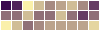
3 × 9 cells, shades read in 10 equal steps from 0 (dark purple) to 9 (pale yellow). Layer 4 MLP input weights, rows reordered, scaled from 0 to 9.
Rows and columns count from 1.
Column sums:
13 12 20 16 15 19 17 13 14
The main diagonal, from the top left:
0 4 4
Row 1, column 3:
9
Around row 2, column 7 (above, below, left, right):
7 6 7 2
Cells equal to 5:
3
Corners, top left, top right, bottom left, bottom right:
0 2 9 8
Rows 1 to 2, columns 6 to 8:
6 7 5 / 7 4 2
